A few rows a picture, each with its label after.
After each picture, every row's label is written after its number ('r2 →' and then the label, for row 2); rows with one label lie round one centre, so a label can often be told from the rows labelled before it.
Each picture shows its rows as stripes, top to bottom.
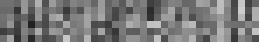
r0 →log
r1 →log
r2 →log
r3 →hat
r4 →log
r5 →hat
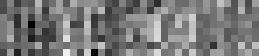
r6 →log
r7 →log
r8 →hat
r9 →hat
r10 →hat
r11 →hat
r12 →log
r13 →hat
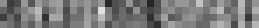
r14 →log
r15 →log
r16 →log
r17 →log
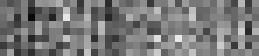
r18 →log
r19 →hat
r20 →hat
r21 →log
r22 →log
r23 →hat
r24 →log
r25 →hat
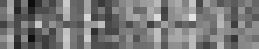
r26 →hat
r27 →hat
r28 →hat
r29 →log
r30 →hat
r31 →hat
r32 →hat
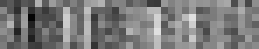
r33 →log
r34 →hat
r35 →hat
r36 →hat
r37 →hat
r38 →hat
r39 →hat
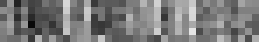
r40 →hat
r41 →hat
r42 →hat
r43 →hat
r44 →hat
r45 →log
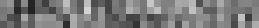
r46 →hat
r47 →hat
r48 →log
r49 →log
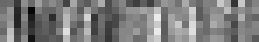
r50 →log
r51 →hat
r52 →hat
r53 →hat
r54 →hat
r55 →hat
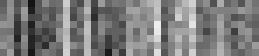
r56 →hat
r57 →hat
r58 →hat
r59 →hat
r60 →hat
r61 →hat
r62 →hat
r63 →hat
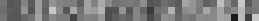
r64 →log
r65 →log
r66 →log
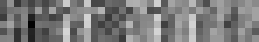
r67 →hat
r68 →log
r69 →hat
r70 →hat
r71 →hat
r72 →hat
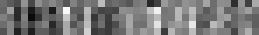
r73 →log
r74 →hat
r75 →hat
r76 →hat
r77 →hat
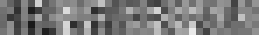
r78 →log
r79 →hat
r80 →log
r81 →hat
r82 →hat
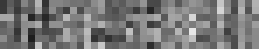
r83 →log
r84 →log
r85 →hat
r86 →log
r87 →hat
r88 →hat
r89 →log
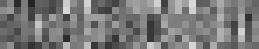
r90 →hat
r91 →hat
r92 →log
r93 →log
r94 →log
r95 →log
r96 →hat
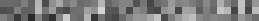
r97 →log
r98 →log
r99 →hat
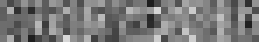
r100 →log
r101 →hat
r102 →log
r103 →log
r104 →log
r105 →hat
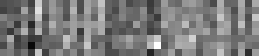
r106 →log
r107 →log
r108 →log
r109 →log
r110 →log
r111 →hat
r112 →hat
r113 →log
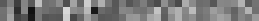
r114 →log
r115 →hat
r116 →hat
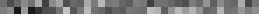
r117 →log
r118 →hat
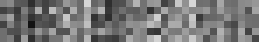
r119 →hat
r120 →log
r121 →hat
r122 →hat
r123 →log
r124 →hat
